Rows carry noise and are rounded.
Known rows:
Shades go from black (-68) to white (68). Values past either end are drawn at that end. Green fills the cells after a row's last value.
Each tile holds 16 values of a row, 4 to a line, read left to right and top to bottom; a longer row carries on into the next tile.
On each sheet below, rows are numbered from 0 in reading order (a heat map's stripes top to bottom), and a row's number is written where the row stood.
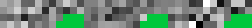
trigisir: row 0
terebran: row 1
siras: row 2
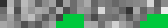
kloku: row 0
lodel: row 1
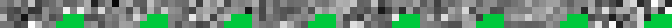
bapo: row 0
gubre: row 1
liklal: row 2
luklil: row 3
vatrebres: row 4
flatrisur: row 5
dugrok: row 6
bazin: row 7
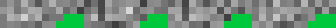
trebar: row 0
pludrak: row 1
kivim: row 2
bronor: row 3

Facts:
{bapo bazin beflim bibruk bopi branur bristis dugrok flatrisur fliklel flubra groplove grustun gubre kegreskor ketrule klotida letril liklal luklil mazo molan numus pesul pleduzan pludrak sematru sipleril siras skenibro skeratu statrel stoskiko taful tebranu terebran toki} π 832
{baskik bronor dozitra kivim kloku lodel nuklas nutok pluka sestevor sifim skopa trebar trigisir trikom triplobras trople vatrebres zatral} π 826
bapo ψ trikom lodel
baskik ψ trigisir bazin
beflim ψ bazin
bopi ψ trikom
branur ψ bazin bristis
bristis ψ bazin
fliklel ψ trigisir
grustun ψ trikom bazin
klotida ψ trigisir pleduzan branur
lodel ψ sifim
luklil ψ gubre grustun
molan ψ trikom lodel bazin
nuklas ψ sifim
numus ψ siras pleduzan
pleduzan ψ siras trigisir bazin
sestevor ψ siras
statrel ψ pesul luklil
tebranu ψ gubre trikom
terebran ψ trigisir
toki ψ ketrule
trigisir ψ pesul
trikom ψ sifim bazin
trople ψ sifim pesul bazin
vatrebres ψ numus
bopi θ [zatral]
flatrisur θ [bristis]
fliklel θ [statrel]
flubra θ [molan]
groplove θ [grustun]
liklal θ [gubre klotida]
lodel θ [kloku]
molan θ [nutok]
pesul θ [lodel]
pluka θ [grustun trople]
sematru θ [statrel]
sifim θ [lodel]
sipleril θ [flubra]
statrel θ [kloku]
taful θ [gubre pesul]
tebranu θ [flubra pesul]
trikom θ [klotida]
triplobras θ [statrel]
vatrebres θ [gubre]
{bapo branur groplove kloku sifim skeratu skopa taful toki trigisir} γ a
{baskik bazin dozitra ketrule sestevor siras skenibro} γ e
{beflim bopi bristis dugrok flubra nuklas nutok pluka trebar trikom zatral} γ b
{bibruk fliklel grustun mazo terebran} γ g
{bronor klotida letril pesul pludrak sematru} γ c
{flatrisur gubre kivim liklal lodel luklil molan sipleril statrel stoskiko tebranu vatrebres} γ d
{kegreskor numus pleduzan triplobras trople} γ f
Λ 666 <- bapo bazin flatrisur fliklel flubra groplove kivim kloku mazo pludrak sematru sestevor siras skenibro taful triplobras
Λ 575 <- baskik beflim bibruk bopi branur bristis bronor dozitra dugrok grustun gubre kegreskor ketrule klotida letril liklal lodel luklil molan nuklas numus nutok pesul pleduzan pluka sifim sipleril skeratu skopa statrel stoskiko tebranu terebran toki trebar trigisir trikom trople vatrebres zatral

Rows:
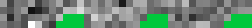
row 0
molan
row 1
zatral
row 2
branur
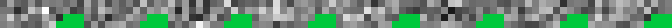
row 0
groplove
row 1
bristis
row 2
bopi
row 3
nutok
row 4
pluka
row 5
fliklel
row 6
taful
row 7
triplobras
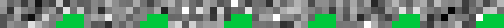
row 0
grustun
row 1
toki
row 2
sifim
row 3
ketrule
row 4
nuklas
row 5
klotida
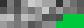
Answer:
sematru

